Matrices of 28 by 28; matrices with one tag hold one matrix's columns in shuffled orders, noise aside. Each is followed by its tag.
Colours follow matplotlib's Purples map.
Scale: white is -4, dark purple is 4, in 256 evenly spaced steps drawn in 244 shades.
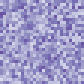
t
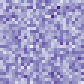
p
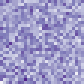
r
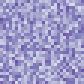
r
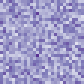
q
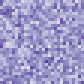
p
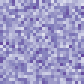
p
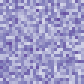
q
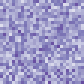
r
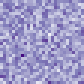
t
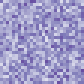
r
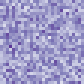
r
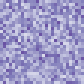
t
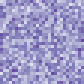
r
